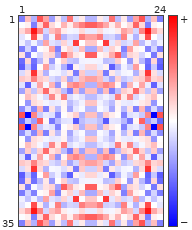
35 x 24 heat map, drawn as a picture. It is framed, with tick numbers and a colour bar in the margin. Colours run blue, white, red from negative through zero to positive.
No overall slope runs across the table. Its left and right halves mirror each other, and so do its top and bottom. No single row or column stands out from its neighbours. There is no seam.
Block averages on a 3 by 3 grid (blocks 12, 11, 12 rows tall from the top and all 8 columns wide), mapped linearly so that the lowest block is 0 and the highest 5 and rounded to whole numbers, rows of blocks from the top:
353 | 202 | 353
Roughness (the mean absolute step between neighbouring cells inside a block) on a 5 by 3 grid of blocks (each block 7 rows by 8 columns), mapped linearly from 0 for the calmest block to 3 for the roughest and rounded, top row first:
2 1 2 | 1 1 1 | 3 0 3 | 1 1 1 | 2 1 2
